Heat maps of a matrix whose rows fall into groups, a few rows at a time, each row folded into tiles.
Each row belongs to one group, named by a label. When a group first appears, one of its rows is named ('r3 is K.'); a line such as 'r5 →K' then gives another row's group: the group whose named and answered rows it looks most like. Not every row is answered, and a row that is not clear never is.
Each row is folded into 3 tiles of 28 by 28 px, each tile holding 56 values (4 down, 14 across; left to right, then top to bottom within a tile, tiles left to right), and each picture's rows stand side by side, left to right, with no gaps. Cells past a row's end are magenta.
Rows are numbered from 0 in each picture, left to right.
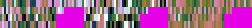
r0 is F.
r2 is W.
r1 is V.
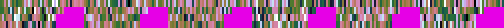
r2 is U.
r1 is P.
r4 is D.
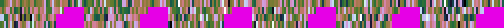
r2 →D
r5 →P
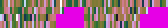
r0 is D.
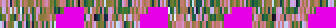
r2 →P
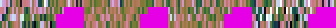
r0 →V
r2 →P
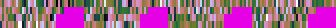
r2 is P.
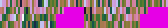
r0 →V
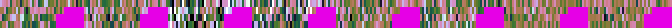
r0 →V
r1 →F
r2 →F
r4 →W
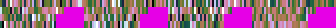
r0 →D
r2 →W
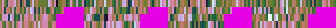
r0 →W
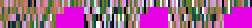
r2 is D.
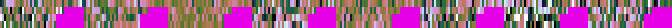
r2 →W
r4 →W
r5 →F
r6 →V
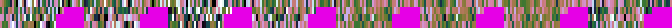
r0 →U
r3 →D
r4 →F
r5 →F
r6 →F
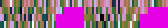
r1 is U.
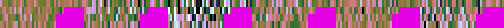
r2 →P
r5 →W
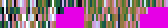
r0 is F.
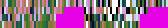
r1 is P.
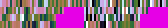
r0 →V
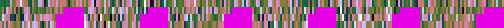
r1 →D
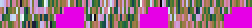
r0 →V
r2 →P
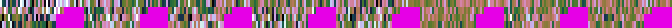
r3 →D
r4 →W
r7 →U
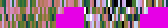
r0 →F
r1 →P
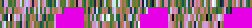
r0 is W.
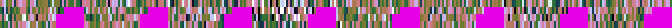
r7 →F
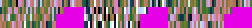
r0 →U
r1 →D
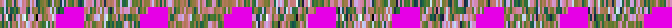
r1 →V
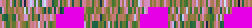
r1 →U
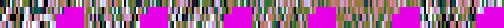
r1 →W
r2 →W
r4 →U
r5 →F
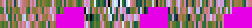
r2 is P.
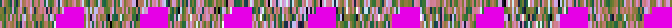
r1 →F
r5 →D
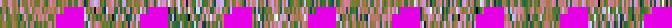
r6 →F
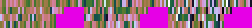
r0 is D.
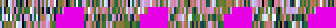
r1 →W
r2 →V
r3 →V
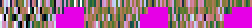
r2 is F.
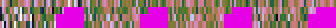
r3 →F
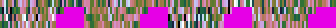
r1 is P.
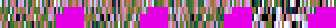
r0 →U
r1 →U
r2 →F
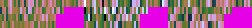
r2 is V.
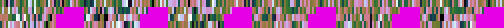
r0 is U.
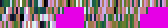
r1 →W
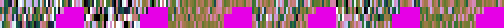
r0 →U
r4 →P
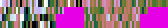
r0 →V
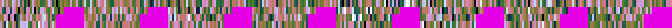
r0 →W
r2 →P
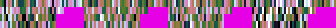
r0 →F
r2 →W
